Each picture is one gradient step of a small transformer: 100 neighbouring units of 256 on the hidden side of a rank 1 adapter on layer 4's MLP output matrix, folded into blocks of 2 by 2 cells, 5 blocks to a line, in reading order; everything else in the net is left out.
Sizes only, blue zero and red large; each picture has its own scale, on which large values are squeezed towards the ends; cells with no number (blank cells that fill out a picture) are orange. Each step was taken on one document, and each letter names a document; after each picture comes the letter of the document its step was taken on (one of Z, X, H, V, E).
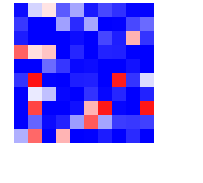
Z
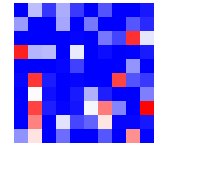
Z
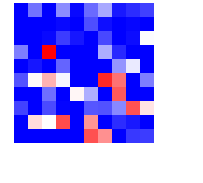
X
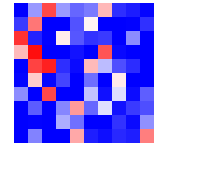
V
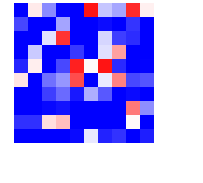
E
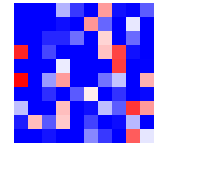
X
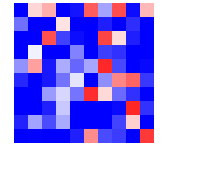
E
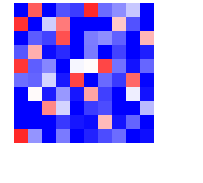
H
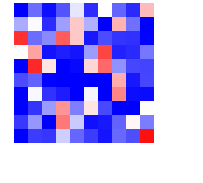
V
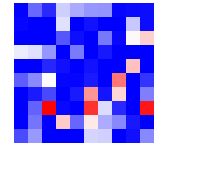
Z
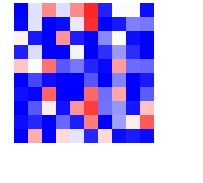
V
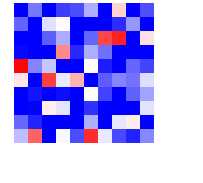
H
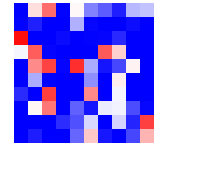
V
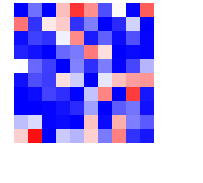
H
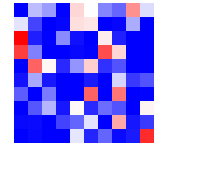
V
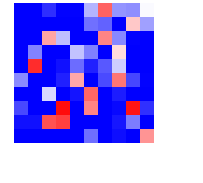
E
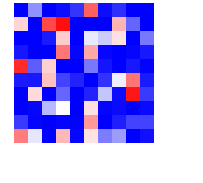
H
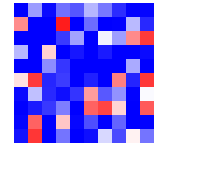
Z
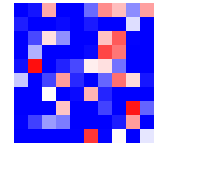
E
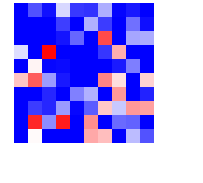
X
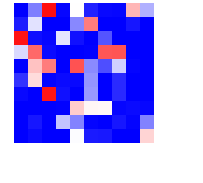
V
